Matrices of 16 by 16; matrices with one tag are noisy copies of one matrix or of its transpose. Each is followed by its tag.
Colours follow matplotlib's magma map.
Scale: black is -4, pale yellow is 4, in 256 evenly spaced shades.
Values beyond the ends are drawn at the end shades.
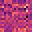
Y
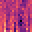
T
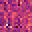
Y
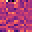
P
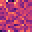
P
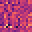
Y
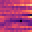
T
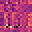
Y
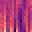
T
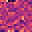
P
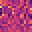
P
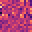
P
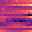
T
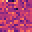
P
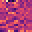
P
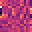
P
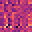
Y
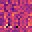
Y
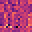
Y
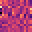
P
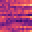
T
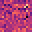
Y
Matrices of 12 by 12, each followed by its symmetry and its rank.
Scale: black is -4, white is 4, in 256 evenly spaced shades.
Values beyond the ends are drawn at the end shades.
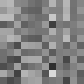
neither, rank two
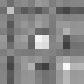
symmetric, rank two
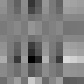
neither, rank one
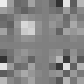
symmetric, rank two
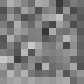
antisymmetric, full rank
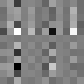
neither, rank two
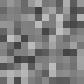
antisymmetric, full rank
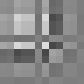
symmetric, rank one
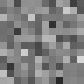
antisymmetric, full rank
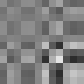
symmetric, rank one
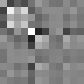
symmetric, rank two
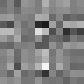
neither, rank two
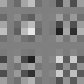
symmetric, rank one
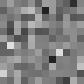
antisymmetric, full rank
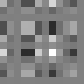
symmetric, rank one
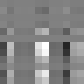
neither, rank one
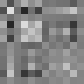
symmetric, rank two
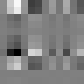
neither, rank one
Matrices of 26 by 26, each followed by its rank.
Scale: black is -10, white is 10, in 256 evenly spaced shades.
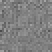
five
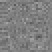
five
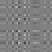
one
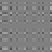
one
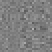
five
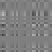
one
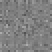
five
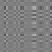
one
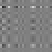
one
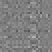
five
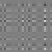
one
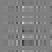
one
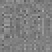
five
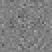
five
